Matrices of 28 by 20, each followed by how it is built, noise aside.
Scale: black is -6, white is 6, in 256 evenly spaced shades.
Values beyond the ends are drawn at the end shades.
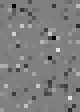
sparse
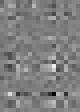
low rank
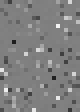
sparse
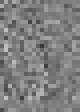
low rank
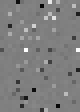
sparse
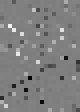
sparse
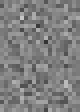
low rank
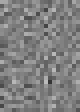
low rank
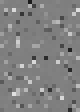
sparse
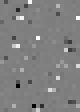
sparse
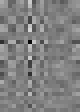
low rank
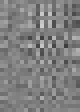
low rank
